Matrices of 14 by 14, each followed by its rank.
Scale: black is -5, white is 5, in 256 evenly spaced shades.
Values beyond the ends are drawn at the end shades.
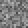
full rank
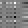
one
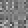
three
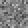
full rank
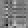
two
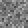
full rank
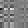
one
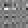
two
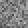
full rank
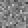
full rank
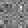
three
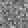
full rank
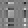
one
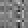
two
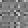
two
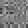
three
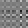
one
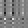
one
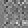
three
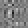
two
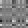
one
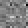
three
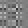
one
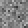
full rank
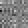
three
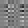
one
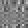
two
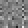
three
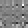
three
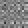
two
